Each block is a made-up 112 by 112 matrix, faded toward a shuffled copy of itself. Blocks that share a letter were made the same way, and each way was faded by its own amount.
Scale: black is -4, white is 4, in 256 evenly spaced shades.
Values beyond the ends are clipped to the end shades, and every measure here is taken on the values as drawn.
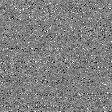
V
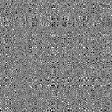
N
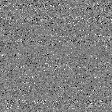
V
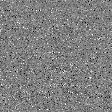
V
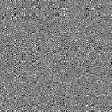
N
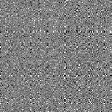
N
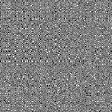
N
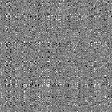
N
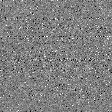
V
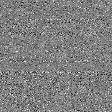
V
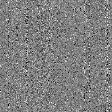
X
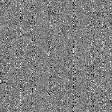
X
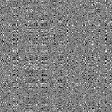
N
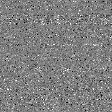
V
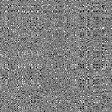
N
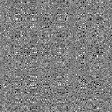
N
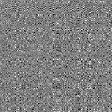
N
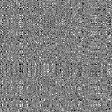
N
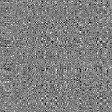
N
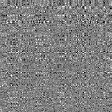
N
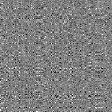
N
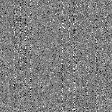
X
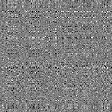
N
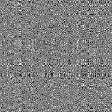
N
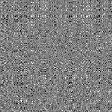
N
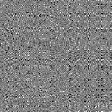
N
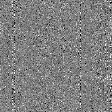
X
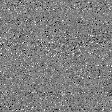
V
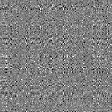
N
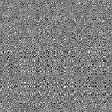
N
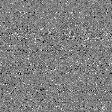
V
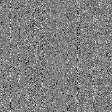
X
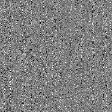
X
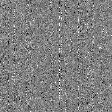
X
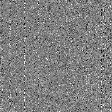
X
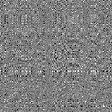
N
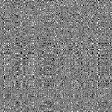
N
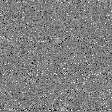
V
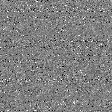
V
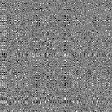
N
